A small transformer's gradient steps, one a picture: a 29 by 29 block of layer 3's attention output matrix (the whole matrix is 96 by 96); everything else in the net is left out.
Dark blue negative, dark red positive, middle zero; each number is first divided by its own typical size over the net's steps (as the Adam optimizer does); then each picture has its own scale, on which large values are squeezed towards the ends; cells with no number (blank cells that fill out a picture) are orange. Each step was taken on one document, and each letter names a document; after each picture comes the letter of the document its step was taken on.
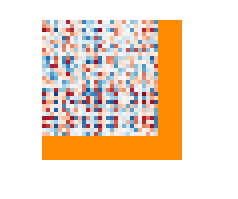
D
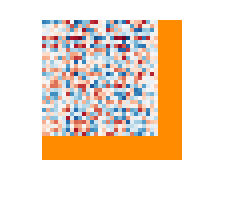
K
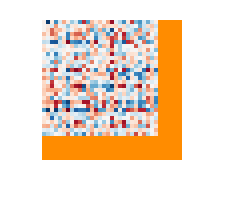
K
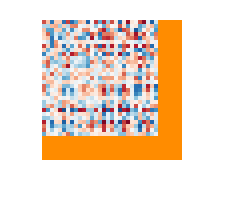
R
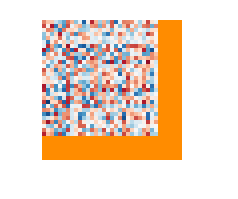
R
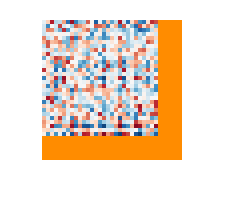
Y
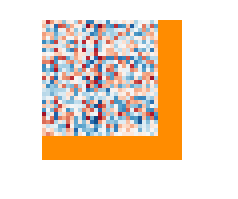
D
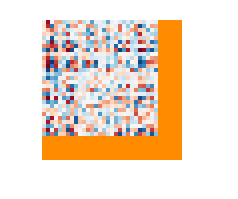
Y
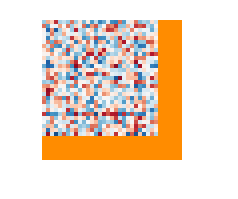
Y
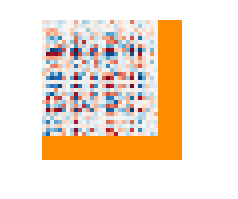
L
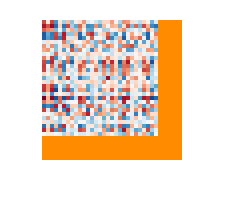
R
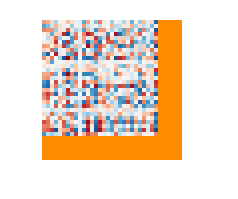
D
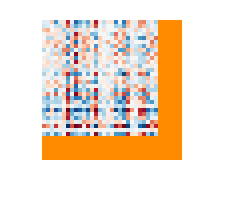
K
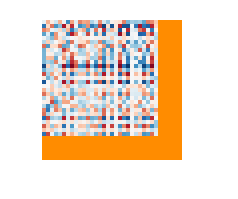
R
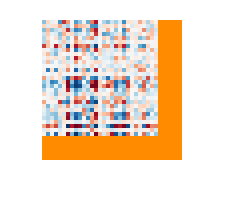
K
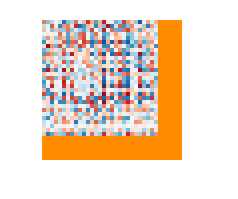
R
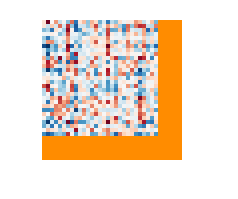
Y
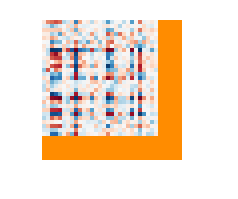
L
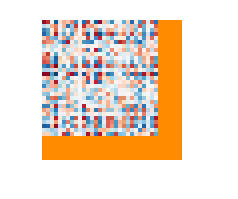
D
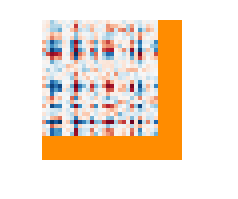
L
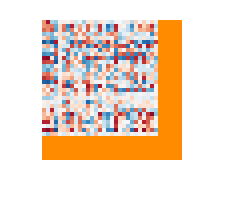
D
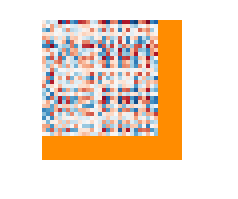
R
